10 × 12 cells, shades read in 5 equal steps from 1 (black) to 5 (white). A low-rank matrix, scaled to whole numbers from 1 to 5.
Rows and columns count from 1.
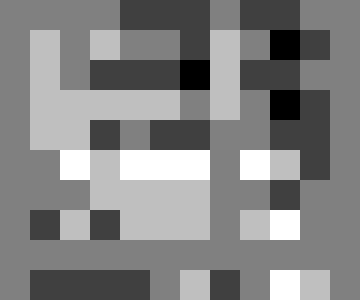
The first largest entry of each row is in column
1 2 2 2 2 3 4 10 1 10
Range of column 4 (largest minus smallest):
2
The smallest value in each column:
3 2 2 2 2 2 1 2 2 1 2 3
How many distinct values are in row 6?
4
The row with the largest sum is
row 6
